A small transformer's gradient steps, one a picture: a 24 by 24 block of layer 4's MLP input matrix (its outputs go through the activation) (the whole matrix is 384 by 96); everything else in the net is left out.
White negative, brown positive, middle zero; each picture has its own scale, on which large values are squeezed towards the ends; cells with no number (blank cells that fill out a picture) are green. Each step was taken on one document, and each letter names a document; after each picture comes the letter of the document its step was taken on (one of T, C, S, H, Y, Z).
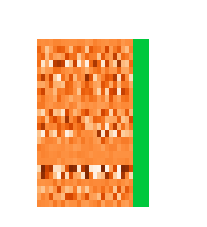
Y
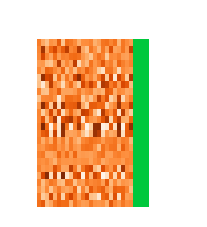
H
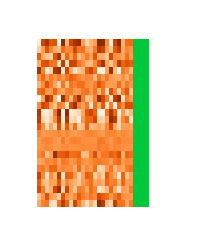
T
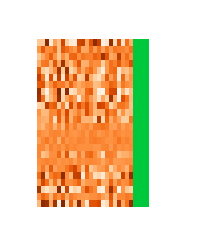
T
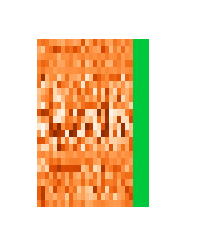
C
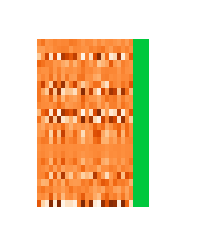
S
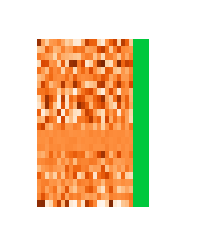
T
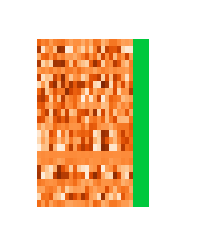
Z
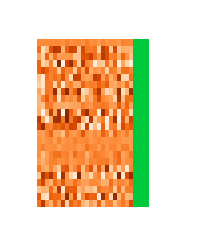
Y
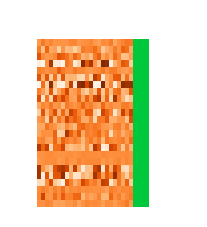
Z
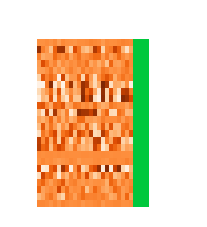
Z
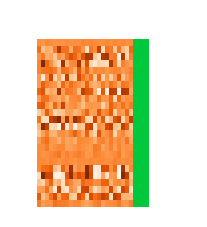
Y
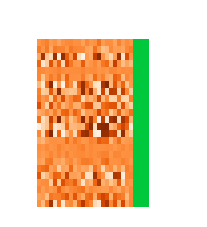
S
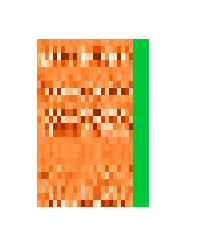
S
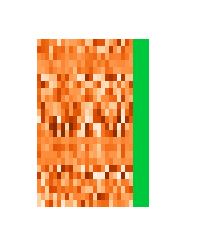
H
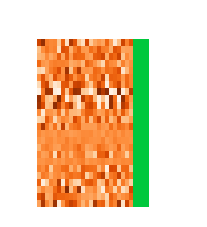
T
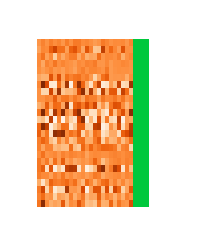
C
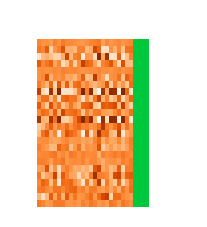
S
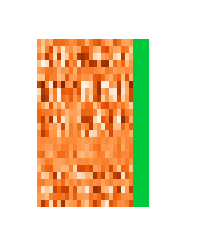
S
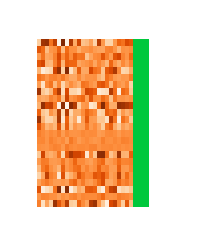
T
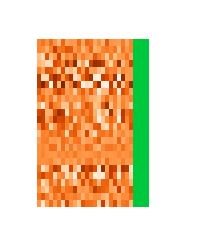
H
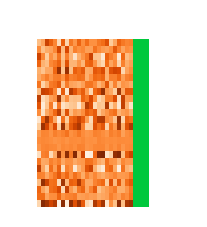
T
